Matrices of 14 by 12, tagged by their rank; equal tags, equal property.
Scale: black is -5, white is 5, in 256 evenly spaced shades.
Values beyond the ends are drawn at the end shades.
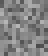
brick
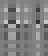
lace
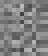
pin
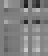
lace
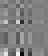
lace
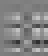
lace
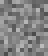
brick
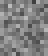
brick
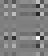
lace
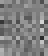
pin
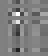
lace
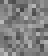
brick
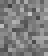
brick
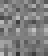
pin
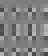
lace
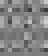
pin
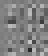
pin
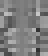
pin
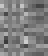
pin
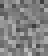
brick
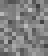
brick
